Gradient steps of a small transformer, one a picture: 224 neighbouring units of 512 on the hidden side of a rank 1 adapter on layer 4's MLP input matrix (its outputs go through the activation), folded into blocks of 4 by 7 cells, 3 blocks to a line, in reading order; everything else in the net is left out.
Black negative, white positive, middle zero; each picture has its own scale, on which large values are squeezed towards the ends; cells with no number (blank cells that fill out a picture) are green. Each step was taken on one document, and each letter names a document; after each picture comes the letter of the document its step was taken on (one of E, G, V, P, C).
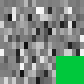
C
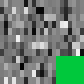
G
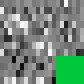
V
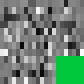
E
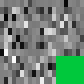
E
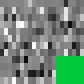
E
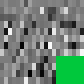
E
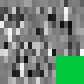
E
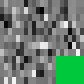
G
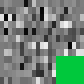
G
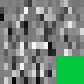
C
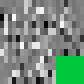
C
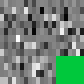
G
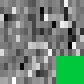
G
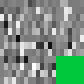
C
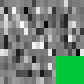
V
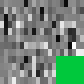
G
